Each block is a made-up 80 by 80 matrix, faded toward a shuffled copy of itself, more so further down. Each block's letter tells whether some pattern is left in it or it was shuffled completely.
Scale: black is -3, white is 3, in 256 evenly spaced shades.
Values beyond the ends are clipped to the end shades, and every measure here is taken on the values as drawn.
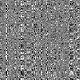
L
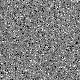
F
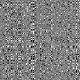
L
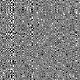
L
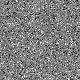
F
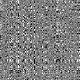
L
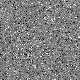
F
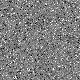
F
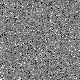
F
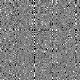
L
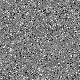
F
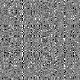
L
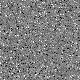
F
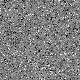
F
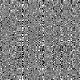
L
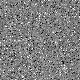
F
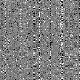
L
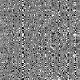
L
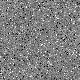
F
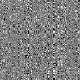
L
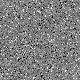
F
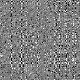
L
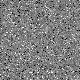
F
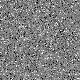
F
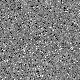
F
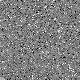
F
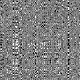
L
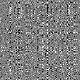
L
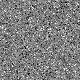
F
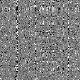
L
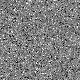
F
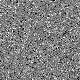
F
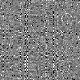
L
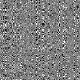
L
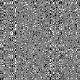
L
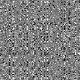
L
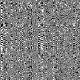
L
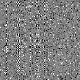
L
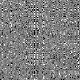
L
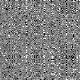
L
